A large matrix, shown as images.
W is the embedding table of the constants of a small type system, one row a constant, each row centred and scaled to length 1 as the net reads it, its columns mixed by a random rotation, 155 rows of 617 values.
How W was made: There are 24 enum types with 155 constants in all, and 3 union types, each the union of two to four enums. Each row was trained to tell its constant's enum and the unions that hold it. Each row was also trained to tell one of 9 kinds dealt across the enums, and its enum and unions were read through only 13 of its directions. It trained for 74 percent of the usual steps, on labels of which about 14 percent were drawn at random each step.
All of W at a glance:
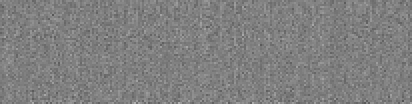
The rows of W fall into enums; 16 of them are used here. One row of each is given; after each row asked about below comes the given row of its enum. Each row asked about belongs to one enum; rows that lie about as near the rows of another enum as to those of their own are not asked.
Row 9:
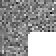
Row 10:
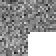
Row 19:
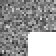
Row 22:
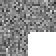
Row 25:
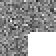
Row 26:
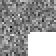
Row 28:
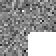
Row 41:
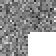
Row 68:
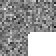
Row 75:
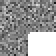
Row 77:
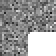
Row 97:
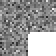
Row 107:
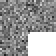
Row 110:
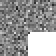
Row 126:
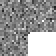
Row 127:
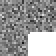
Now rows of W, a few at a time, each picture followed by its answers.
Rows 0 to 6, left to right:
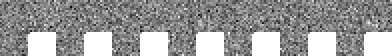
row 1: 126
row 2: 75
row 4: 26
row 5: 75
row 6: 26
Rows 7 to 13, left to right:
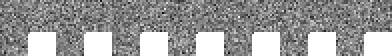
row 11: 68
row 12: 77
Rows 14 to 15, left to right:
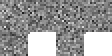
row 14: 127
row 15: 75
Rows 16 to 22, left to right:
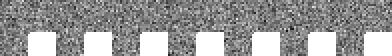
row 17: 126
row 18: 126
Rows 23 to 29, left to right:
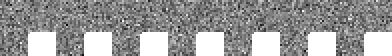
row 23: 22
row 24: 127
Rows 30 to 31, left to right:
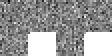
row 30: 126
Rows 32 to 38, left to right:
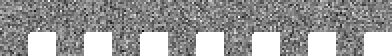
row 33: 22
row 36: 68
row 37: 22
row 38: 77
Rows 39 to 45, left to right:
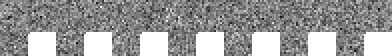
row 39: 127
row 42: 75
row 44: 19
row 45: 110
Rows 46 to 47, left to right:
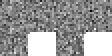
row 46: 9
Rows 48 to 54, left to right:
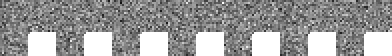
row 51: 77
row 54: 97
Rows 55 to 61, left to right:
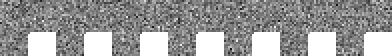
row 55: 97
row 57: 68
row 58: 77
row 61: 9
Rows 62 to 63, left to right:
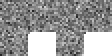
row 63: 10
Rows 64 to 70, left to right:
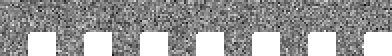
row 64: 97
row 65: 28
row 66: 26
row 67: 28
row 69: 22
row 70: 107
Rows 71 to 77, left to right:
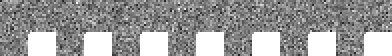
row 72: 28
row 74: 22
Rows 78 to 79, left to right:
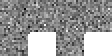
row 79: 97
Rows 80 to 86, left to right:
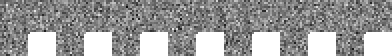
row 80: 19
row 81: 127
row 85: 110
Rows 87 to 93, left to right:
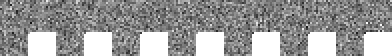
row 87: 22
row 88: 28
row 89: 10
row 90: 9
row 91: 10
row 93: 68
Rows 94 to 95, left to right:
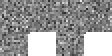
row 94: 75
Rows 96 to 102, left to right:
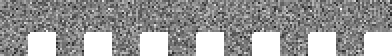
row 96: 10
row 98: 9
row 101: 75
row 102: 126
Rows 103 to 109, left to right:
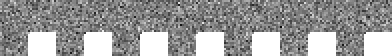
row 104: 10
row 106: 41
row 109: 25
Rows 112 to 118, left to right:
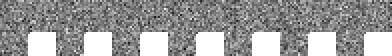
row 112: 26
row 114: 97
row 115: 77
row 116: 26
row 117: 110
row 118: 68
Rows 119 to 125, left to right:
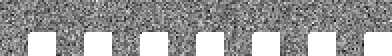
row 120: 22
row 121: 68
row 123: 26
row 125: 41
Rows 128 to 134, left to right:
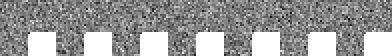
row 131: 9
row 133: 9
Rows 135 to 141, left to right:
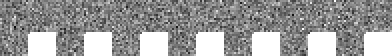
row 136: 75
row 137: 41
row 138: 126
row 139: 9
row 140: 26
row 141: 127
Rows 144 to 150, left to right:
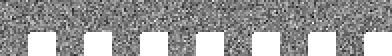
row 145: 10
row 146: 126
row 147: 68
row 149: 110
